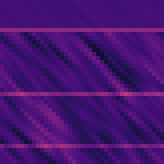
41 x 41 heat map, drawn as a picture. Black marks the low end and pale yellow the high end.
There is no overall slope. On average the colour sits 20% of the way up the scale. A horizontal seam about 20% of the way down splits the table, and the top part is calmer. Rows 8, 24 and 37 stand out from the rest.
